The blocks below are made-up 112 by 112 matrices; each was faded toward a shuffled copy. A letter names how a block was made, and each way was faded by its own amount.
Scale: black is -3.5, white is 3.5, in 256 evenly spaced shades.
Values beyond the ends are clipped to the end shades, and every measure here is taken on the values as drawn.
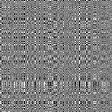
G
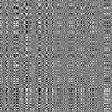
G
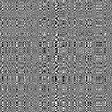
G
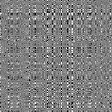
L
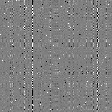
L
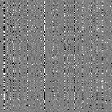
L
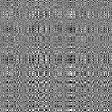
G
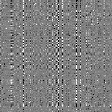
L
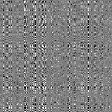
L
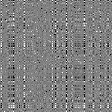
L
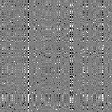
L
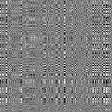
G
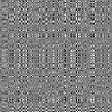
G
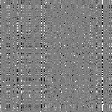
L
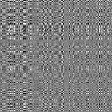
G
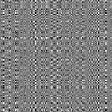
G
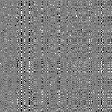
L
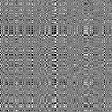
G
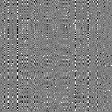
L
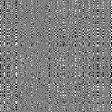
L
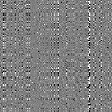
L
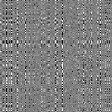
L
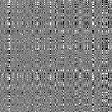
L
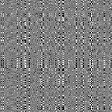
L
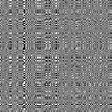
G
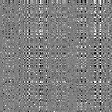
L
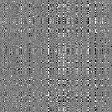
L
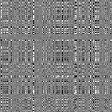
G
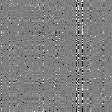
L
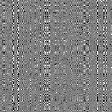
L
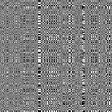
G
